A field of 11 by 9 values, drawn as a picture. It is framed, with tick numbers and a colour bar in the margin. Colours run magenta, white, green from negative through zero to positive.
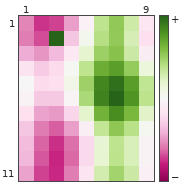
One lone cell stands out, far higher than its neighbours. The middle right is the ninth with the highest average. The top left is the roughest part. The ninth with the lowest average is the bottom left.
